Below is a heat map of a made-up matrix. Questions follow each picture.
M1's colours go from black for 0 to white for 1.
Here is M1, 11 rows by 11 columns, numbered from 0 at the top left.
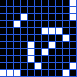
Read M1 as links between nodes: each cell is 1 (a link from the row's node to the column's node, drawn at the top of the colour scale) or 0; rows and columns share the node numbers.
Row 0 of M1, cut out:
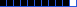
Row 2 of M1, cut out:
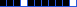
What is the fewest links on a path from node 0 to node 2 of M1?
2
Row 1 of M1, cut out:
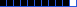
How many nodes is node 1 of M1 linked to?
1
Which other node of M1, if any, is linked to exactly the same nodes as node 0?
node 1
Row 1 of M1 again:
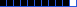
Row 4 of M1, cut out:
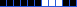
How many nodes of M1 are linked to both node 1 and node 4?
0
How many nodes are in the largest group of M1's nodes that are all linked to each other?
3
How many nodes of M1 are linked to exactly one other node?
5
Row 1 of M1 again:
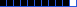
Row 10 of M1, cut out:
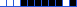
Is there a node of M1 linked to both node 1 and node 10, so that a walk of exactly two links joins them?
no
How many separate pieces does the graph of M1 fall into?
2
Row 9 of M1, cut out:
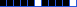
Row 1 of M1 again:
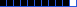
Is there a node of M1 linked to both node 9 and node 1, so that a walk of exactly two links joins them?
yes
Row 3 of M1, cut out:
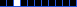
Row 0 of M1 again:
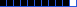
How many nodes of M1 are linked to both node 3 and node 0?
0
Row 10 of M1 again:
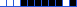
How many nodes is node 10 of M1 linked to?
4
